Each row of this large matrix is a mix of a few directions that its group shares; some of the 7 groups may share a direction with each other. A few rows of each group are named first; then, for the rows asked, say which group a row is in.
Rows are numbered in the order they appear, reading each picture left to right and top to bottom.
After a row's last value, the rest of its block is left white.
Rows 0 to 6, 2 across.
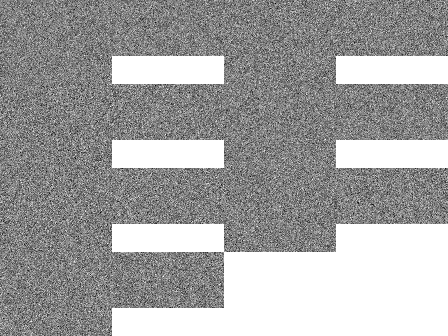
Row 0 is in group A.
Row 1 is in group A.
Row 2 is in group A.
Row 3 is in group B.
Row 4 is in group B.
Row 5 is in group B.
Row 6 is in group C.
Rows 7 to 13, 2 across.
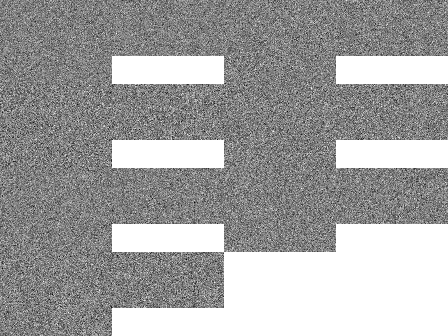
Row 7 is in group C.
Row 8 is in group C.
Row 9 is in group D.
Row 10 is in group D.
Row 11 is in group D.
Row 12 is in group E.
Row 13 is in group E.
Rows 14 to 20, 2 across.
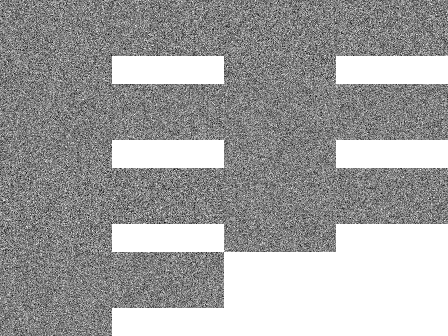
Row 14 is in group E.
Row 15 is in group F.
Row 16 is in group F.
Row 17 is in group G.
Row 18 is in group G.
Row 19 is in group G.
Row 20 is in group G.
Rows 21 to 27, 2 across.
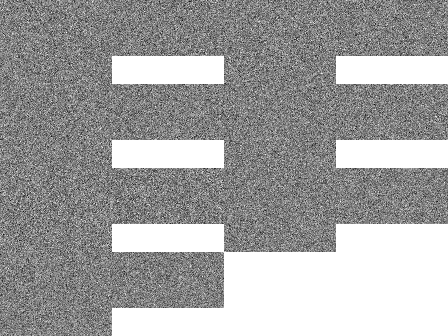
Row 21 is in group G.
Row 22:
C
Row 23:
B
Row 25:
B
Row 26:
C
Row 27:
B
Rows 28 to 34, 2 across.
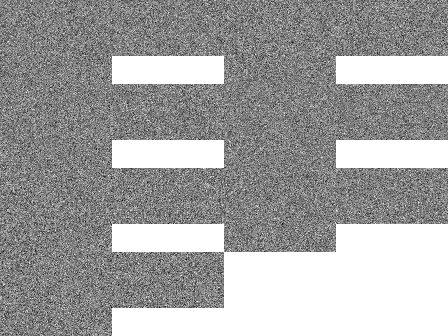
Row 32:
A
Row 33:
D
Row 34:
G
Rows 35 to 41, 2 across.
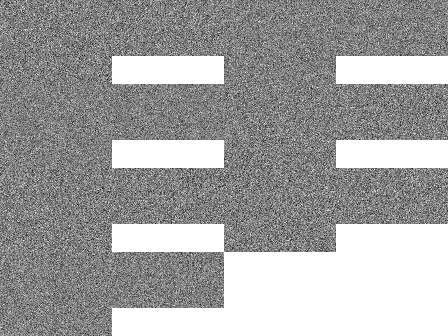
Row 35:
F
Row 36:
C
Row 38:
D
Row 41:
D
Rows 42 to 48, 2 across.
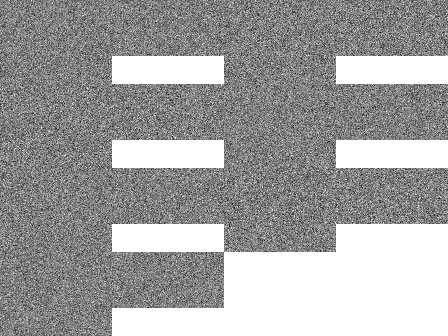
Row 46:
E
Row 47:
G
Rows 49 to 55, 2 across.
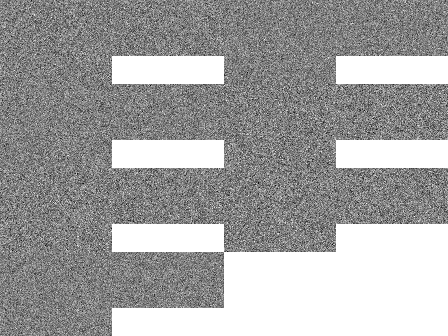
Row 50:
D
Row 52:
E
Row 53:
F
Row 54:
C
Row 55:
C
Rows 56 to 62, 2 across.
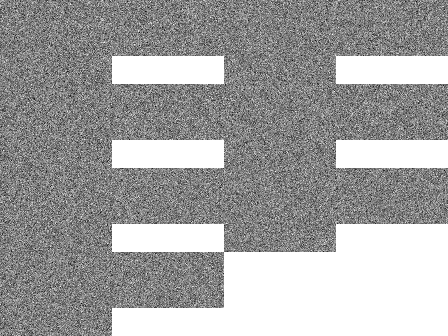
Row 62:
A
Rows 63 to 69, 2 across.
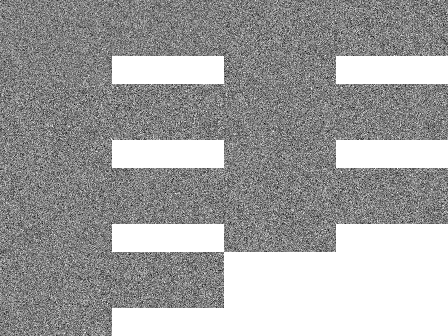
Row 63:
E
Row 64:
B
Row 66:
D
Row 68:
E
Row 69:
E
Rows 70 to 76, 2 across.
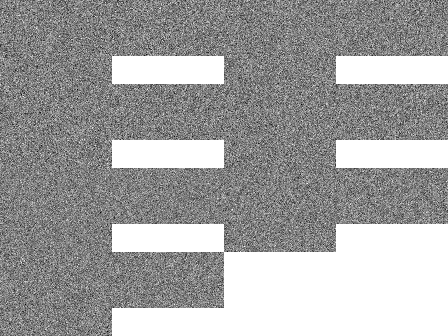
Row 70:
G
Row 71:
G
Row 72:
F
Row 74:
B
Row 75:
F
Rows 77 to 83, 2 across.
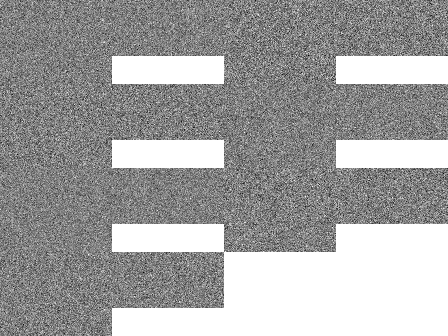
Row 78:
F
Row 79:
G
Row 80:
G
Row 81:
E
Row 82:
G
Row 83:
D
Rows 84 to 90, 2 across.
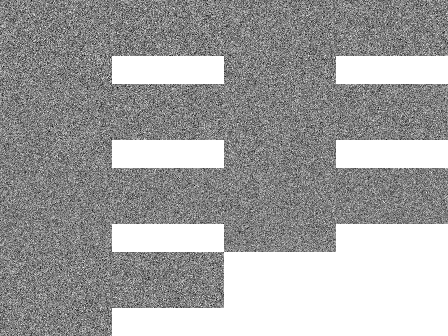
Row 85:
C
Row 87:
C
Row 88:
A
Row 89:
B
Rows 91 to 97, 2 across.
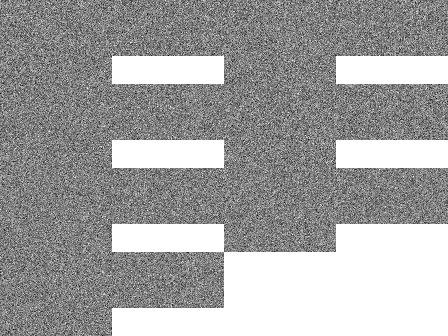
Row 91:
A
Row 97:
D
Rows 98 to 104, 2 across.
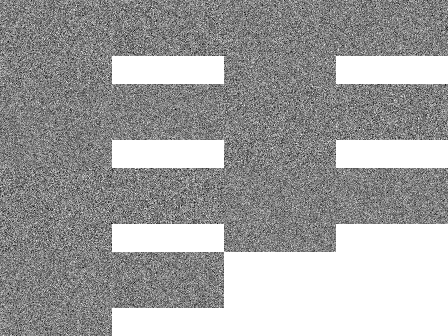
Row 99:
B
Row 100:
G
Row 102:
D
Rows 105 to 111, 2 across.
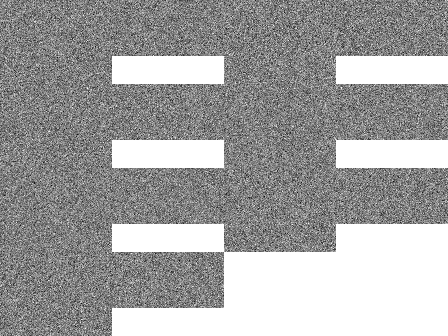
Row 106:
B
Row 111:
A
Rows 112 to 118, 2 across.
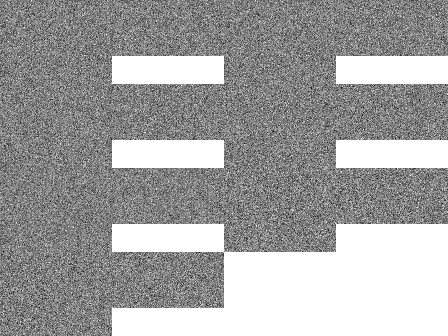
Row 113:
C
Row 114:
E
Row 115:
D
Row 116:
F
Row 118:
C
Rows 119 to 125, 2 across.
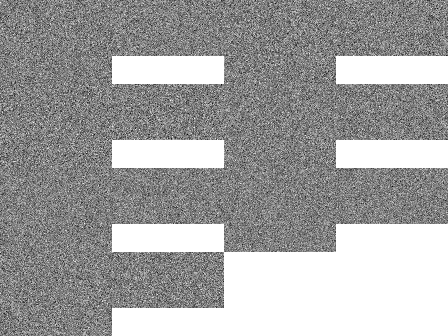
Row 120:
A
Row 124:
G
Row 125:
E
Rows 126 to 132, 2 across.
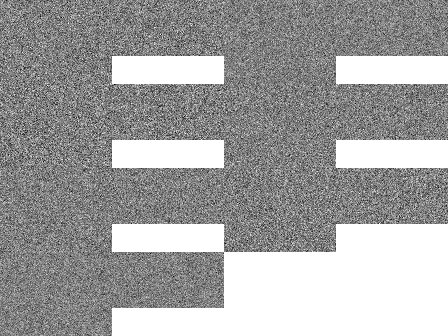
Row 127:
B
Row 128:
E
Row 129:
D
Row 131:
D
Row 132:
E
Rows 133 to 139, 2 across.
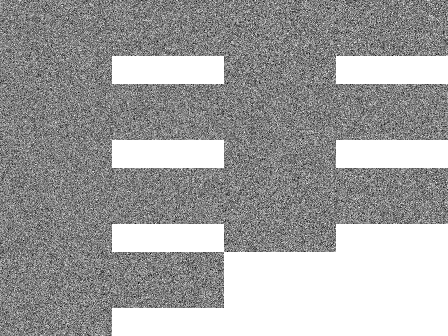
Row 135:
B
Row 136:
G
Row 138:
A
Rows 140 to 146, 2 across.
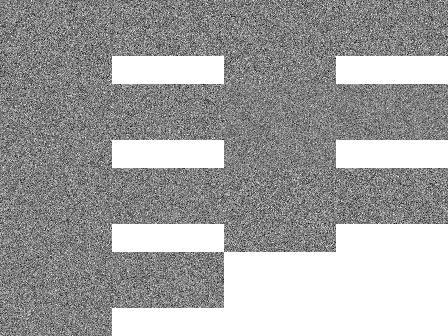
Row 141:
A
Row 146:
B
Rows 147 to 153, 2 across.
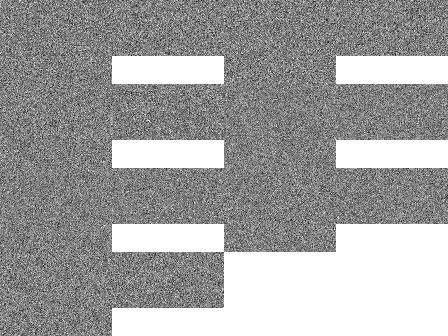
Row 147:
G
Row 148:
D
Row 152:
B
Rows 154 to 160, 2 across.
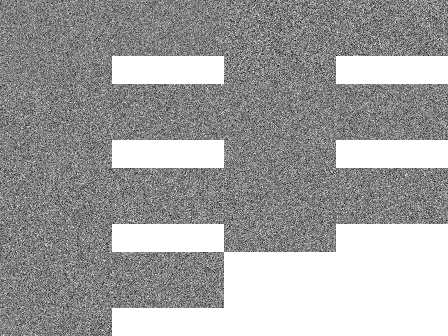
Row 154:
A
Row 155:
C
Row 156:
B
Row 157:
A
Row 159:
G
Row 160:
A
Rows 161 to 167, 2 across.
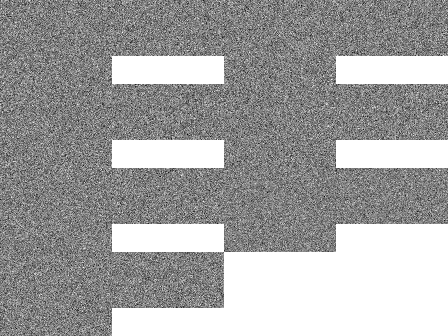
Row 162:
F
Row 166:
G
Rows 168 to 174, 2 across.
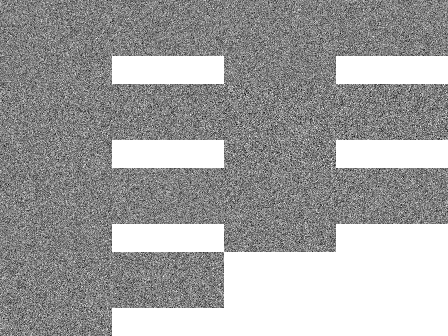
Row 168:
A
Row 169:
C
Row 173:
A
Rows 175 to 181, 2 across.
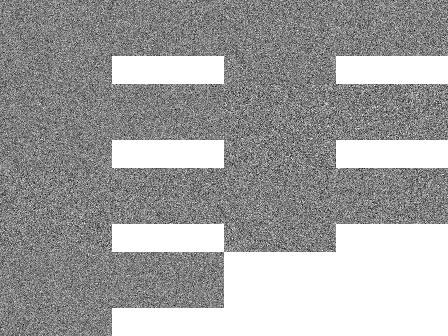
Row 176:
E
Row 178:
E
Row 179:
F
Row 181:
D
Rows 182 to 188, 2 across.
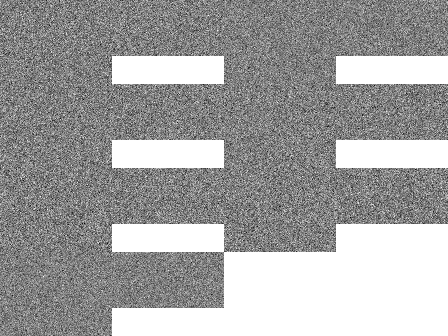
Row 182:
B
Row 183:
C
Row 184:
A
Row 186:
F
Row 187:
B
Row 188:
G
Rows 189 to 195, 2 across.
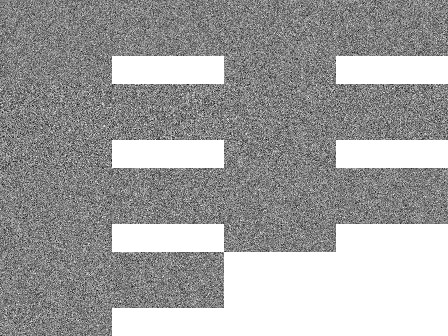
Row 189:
A
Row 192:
G
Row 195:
C
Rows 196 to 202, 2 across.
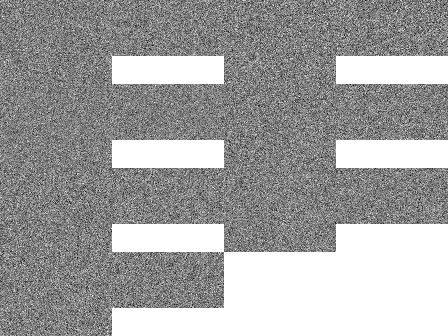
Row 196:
E
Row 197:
G
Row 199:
C
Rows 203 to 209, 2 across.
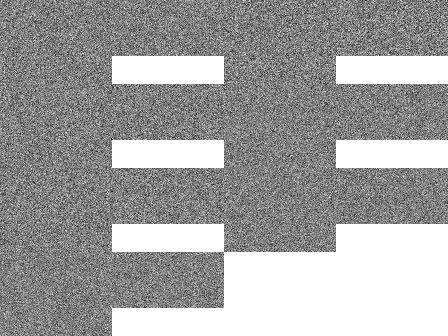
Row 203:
C
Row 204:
G
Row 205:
G
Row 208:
A
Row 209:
E
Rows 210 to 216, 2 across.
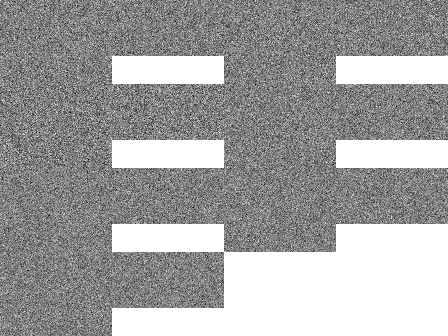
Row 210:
F
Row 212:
E
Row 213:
A
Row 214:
D
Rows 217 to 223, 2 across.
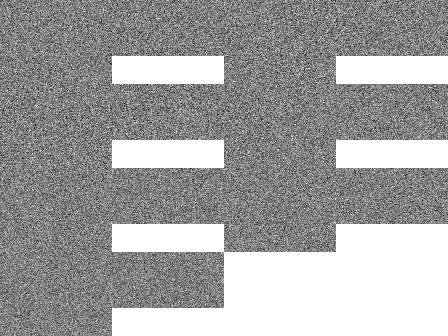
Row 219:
B
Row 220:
C
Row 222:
G
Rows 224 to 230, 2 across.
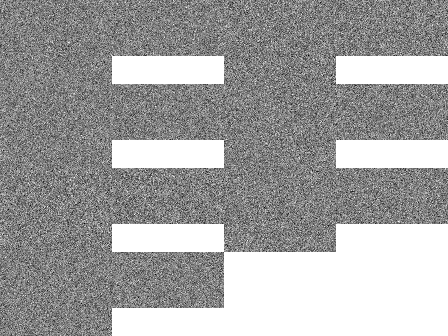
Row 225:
F
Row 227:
A
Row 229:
D
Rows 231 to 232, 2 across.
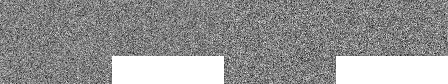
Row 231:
F
